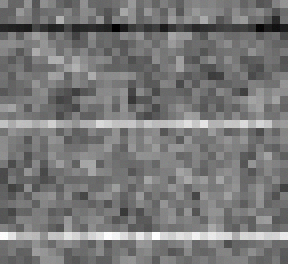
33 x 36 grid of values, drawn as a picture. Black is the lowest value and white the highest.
On average the colour sits 50% of the way up the scale. Streaks run across, left to right. Rows 4, 16 and 30 stand out from the rest.
